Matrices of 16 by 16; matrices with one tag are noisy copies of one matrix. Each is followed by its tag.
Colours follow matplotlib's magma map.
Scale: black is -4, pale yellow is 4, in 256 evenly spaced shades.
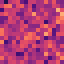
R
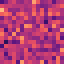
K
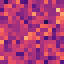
R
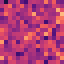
R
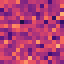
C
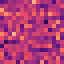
K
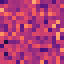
K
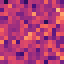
R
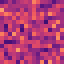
K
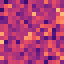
R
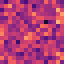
R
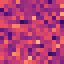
C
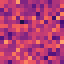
C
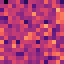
R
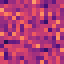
K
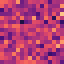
C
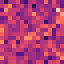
R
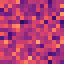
C
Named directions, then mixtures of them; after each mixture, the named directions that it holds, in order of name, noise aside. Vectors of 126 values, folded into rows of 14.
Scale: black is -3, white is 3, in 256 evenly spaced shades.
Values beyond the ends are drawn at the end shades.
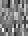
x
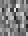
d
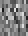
d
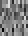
x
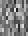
d, x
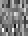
x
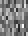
d, x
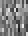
d, x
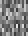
d, x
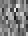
d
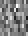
d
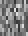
d, x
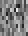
d, x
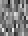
x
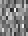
d, x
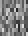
d, x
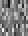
x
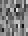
d, x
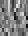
d, x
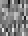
x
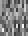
d, x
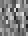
d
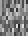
d, x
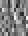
d, x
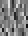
d, x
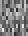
d, x
